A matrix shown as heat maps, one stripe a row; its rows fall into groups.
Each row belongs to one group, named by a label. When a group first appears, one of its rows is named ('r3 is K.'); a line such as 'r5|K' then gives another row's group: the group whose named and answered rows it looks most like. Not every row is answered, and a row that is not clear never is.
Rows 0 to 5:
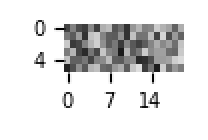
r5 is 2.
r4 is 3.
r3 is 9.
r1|2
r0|9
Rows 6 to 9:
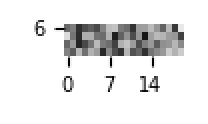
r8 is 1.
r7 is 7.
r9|3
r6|9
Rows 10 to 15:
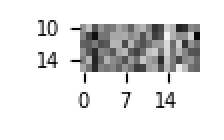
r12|2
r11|7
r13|7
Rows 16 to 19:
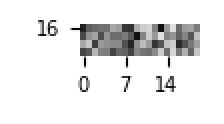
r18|1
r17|9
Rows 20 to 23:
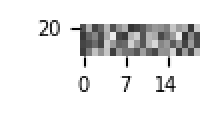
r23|9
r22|2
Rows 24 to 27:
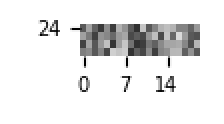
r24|9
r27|7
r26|9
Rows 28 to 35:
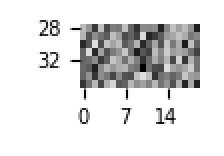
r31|7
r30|2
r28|7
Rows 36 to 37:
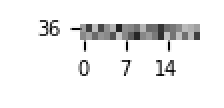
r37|7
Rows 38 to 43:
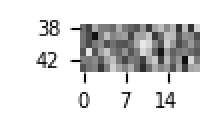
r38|9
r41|1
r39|1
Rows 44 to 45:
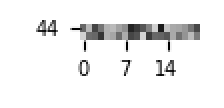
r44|7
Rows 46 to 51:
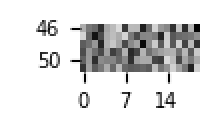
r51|9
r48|2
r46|2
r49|9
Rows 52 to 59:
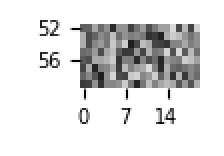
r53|3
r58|2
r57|1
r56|3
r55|2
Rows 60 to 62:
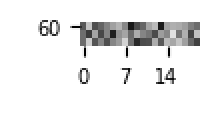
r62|7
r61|9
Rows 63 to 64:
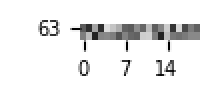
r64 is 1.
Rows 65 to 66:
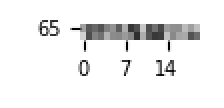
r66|3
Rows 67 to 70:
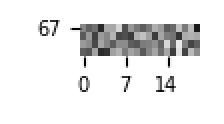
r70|2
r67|2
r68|1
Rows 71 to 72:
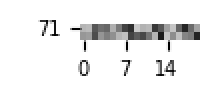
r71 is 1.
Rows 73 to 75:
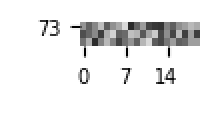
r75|1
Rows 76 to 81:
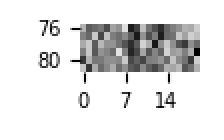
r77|3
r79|7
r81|3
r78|1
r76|3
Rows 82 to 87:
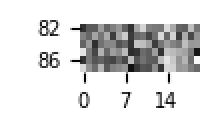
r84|1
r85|7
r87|7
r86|9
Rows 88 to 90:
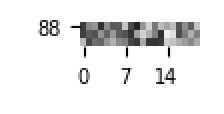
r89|1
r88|9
